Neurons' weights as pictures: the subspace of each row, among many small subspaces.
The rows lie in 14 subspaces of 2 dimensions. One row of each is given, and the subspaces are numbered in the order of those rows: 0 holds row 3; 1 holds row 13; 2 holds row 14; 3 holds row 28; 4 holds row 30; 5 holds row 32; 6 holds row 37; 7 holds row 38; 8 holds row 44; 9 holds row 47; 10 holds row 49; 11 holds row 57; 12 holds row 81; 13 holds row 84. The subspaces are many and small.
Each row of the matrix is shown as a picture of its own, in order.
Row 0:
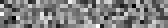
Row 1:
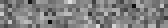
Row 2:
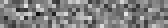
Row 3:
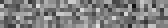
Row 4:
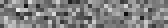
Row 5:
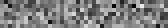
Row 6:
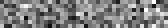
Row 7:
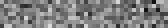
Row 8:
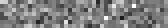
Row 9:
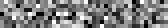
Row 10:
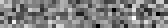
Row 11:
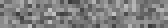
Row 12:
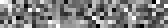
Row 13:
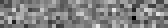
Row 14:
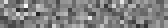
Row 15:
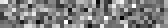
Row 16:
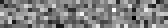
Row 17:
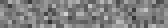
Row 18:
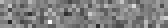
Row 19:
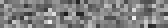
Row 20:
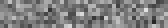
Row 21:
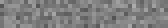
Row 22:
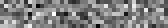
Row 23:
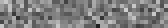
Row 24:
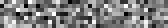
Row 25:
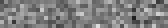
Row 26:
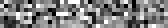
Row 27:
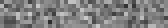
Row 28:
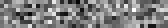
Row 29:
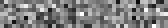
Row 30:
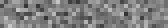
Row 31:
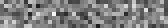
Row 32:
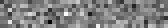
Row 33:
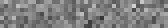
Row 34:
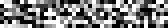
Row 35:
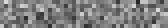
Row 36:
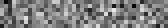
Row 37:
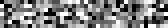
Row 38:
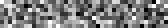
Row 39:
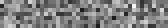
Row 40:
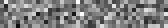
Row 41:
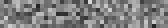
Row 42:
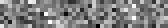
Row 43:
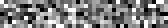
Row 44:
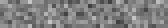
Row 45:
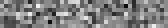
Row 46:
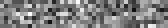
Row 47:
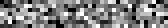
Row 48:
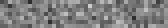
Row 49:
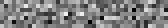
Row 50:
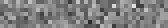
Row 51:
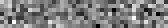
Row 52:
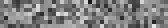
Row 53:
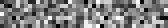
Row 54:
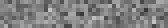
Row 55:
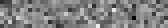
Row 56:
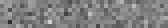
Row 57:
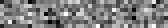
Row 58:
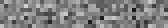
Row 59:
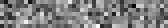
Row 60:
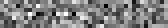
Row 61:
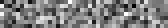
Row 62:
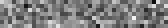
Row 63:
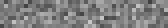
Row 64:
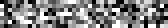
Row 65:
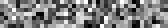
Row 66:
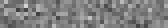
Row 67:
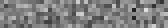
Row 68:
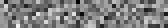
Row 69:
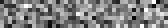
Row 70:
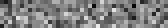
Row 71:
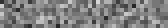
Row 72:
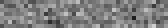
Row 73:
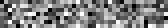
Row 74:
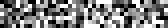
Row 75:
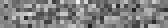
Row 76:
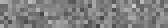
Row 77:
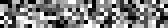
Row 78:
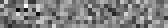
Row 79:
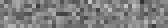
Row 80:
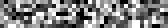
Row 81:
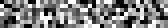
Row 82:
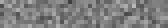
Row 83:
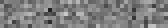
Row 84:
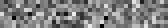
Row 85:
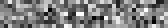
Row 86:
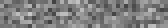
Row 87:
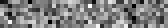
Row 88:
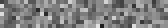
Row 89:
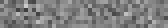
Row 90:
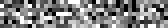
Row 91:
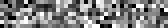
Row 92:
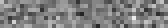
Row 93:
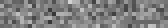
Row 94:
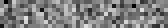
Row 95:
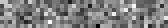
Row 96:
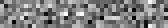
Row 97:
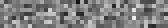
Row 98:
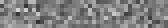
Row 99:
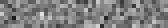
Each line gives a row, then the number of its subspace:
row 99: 12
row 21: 0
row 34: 11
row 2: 4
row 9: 13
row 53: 13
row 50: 6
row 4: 4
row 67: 11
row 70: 9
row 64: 6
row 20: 8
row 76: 11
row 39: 0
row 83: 6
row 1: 6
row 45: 12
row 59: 10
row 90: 3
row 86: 3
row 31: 13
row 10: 1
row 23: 7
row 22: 13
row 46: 3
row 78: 2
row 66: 2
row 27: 12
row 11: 3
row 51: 1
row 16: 9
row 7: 7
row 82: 4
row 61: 4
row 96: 10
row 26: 12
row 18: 5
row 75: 3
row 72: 11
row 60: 13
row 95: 10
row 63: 10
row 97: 6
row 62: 7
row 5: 5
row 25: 1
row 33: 11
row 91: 10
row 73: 5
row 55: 9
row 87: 8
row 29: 9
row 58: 10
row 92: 1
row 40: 5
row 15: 2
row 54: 8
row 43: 9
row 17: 8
